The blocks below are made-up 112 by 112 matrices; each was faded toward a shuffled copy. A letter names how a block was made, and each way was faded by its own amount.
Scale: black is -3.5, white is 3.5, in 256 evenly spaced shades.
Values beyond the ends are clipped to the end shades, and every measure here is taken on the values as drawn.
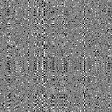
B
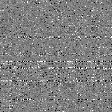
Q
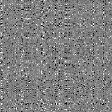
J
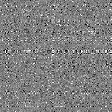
Q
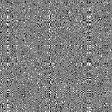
B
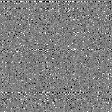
Q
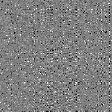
J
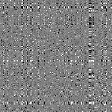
B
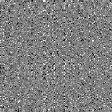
J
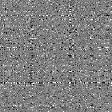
Q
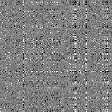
B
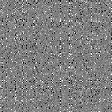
J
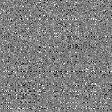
Q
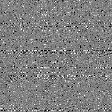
Q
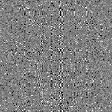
J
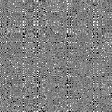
B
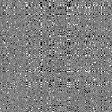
B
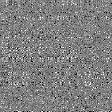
Q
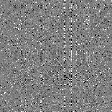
J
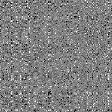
J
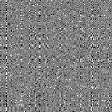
B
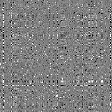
B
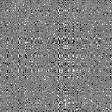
B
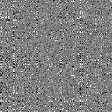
J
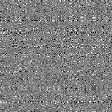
Q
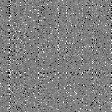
J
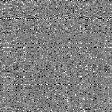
Q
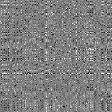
B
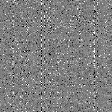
J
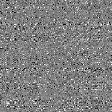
Q
